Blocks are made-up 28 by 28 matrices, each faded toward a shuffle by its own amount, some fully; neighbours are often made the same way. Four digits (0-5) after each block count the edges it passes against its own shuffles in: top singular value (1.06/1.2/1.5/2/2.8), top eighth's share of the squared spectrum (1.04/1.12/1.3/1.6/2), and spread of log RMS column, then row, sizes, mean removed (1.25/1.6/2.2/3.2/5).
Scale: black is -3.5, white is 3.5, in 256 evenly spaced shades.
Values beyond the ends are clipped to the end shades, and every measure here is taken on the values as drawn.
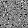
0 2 0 1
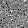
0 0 0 0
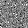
0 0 0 0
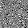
0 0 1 0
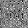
3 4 2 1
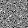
2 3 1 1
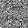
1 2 1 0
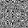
3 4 2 2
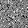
1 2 0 0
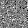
2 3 1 1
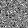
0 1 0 0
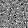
0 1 0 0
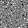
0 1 0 0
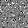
0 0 0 0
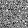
0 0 0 0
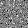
0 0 0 0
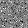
0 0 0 0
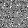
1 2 0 0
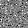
1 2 0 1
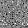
2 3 0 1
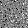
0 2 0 0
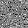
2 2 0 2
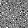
2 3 1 0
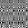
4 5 3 3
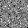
0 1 1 0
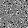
1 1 1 0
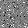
1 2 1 0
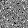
0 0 1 0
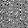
3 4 2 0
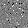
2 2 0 0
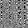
3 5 3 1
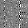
3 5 2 0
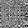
3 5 3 2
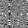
3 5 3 1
